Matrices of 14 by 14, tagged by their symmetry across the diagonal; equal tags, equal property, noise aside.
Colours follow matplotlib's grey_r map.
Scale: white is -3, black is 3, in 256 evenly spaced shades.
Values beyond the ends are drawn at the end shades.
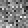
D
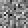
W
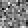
D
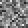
W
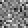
D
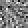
D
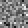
D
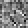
D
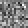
W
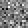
D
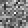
W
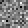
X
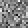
W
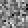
W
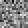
W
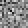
X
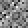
X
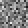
W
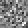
X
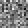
W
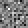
X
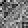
X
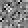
X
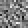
D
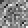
X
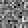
W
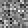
D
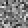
D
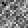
X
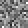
X
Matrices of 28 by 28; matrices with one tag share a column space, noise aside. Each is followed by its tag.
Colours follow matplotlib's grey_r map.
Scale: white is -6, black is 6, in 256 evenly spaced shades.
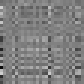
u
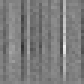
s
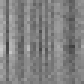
s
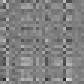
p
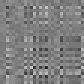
u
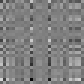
p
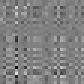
u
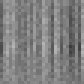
s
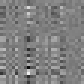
u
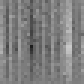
s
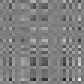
p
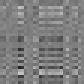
u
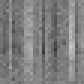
s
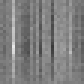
s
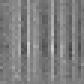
s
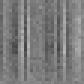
s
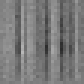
s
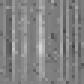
s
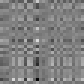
p
